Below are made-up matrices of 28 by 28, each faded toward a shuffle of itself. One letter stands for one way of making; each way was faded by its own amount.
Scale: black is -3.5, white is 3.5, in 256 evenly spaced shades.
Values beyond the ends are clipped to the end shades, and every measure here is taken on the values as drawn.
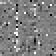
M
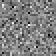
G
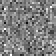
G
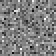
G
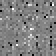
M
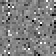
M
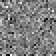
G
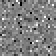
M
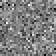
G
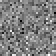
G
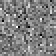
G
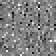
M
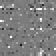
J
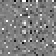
J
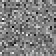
G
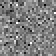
G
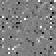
J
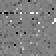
J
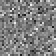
G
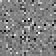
M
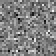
G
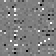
J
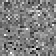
G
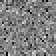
G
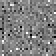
M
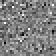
G
